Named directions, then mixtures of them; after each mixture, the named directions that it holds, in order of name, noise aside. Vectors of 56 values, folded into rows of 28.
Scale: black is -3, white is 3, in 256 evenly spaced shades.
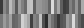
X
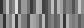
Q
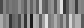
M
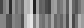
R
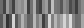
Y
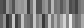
Y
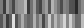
Y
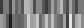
M, R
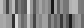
Q, Y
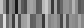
Q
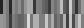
M, R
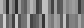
Q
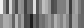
Q, R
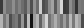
M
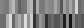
M, X, Y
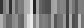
R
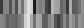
R, X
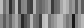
X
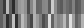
Y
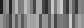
M, Q, R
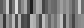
Q, X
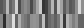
Q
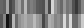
R, Y
